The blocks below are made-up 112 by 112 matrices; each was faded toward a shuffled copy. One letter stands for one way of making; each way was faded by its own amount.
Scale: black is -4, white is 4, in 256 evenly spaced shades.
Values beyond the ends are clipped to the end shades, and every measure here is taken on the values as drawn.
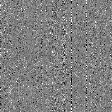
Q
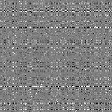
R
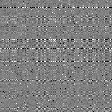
R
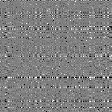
R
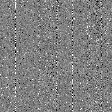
Q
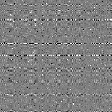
R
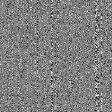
Q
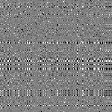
R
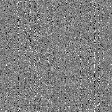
Q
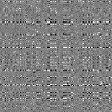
R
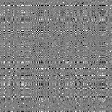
R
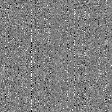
Q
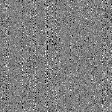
Q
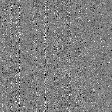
Q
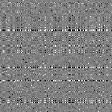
R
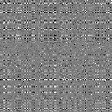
R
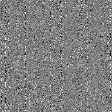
Q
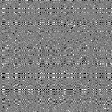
R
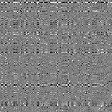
R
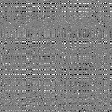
R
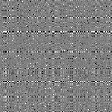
R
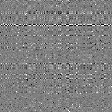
R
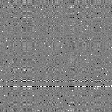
R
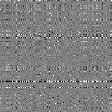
R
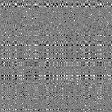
R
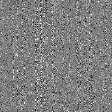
Q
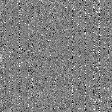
Q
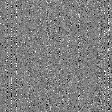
Q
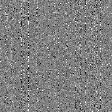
Q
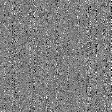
Q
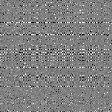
R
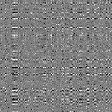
R
